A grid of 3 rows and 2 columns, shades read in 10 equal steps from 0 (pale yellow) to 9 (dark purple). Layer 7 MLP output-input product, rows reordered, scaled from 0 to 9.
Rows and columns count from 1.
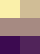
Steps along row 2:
same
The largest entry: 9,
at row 3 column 1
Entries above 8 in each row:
0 0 1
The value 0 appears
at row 1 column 1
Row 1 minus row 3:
-9 -6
